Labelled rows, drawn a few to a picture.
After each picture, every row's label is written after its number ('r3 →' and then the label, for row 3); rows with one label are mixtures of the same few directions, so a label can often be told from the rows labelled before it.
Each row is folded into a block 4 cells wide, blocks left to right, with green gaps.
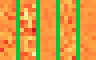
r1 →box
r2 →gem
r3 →gem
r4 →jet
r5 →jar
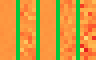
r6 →jet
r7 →box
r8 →jet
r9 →jet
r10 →jar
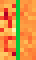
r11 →gem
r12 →box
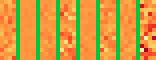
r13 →jet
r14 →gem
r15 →box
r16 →box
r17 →jar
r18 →jar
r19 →jet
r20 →jar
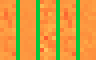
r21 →gem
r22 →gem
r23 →jar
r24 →gem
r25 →box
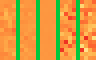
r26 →gem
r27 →jar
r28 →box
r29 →box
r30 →jar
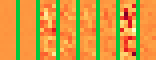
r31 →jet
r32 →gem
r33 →gem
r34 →box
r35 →gem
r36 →gem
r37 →gem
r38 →jar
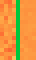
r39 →jet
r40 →jar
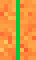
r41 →box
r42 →jar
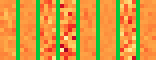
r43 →gem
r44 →jar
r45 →jet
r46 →jar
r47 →gem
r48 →jet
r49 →jet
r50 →jar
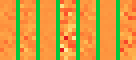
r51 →box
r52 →jar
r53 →jar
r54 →jar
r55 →box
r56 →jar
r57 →box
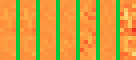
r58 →gem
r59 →gem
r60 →box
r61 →box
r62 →box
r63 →jet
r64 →gem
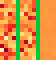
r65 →jar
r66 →box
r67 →gem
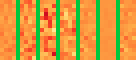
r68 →jet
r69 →jet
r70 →gem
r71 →gem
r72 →jar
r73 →gem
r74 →jar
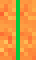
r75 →box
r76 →box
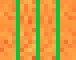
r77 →box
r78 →jet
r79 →jet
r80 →box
